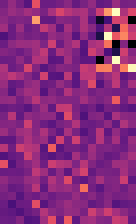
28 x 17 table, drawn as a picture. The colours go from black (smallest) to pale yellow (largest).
There are no regular stripes. The top right is the ninth with the highest average. Values change most from cell to cell in the top right. In the top right lies a patch that is rougher than the rest. The values are skewed, with a long tail toward high values. Overall the values sit about 40% of the way up the scale. The halves do not mirror each other.
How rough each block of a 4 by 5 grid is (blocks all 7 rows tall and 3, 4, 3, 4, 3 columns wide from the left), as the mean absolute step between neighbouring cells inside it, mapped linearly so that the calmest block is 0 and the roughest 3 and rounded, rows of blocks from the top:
0 1 1 2 3 / 0 1 1 1 2 / 1 1 1 0 0 / 0 1 1 1 0
